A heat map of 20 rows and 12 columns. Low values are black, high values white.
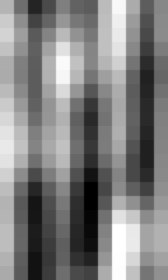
The ninth with the lowest average is the bottom middle. The bottom right is the ninth with the highest average. Stripes running up and down repeat 3 times from left to right.
